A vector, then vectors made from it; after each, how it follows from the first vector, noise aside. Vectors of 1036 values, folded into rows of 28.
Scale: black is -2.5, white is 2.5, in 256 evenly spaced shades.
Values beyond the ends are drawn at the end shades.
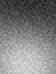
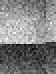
wrapped around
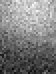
reversed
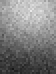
reversed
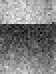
wrapped around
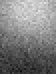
reversed
